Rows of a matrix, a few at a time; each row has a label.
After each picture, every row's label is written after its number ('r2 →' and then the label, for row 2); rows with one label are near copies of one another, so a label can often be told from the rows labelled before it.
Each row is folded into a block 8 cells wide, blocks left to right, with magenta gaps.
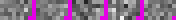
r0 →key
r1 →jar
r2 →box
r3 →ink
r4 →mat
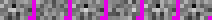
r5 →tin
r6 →mat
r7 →tin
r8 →key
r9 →tin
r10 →tin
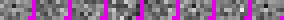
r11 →tin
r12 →box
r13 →jar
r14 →ink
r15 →box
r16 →tin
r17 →key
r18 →tin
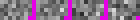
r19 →mat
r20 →key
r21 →jar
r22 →ink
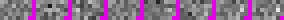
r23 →mat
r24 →tin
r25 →ink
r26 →mat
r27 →box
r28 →jar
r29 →key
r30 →key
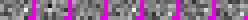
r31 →key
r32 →tin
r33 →mat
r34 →key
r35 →jar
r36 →box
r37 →jar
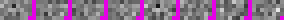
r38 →tin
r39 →jar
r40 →jar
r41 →jar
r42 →tin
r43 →mat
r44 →ink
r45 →key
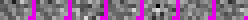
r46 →box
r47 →box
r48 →ink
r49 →box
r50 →tin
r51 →mat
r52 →box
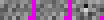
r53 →mat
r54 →mat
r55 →tin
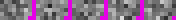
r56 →box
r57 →tin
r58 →jar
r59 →ink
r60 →ink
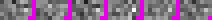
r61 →box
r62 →jar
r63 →box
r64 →key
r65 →key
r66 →box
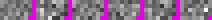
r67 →mat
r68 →ink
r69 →mat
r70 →jar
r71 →ink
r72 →key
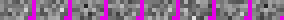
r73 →key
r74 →key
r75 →tin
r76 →jar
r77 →key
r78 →ink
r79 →jar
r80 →tin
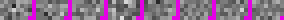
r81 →tin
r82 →jar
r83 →key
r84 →ink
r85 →box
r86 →mat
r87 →key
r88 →mat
